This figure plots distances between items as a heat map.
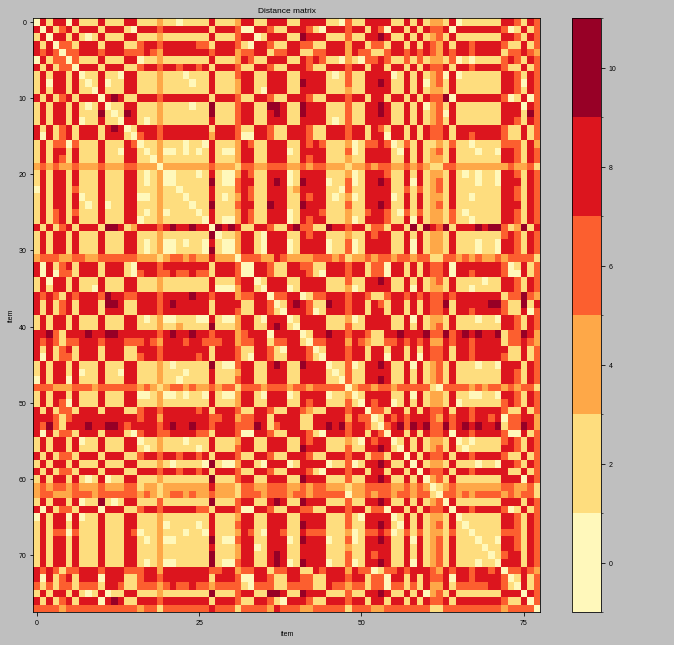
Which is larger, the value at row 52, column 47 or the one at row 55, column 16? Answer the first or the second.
the first
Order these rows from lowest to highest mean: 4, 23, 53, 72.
23, 72, 4, 53
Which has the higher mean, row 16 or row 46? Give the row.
46
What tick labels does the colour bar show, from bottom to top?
0, 2, 4, 6, 8, 10
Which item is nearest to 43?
38
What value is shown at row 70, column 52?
6
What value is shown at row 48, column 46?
6
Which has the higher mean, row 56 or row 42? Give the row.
42
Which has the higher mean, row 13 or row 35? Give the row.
13
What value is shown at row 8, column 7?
2
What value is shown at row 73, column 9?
8
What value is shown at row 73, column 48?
6
